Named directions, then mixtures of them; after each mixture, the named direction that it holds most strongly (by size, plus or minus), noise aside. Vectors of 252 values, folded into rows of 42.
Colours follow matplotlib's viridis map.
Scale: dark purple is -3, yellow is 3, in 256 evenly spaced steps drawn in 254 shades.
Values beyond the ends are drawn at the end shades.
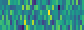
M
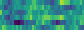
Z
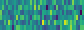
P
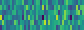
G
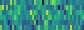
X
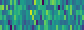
X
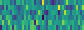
X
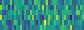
G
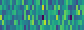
G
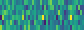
G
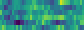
Z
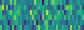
X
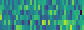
P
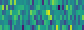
X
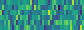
P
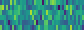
X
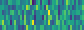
M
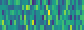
M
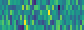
M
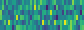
P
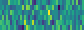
M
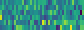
P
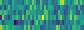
G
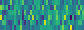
G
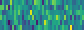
X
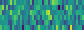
X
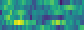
Z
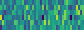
G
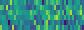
X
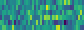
P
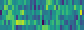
P
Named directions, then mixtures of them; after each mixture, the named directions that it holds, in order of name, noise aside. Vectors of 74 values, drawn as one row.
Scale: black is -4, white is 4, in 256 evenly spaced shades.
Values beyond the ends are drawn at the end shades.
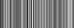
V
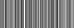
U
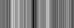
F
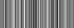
F, U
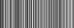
U, V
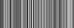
V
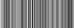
V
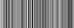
V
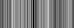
F, V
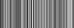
V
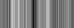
F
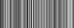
V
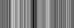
F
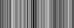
F, V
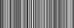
V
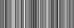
F, U
